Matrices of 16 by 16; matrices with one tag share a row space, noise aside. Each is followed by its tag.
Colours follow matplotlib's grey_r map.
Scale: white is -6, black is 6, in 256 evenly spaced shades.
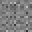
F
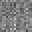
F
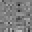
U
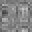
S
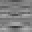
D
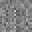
F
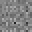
F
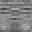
D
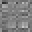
S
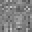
U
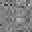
U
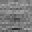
D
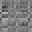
S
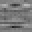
D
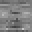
D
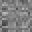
S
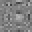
U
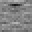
D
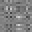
U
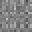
F
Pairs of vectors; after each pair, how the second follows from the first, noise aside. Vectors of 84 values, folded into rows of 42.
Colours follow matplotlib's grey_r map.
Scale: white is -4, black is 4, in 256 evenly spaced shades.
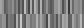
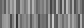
wrapped around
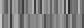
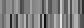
wrapped around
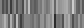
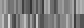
wrapped around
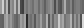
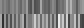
wrapped around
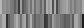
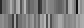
wrapped around
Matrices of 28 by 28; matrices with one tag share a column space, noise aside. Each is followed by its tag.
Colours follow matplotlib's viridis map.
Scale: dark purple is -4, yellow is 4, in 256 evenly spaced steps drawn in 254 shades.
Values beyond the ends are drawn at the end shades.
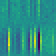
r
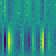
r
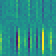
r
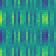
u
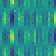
u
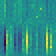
r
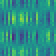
u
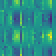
u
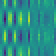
u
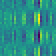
u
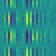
u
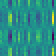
u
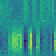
r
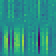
r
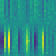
r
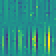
r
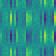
u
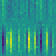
r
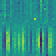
r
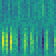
r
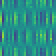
u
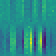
r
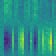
r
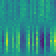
r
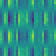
u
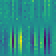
r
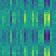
u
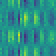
u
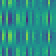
u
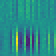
r
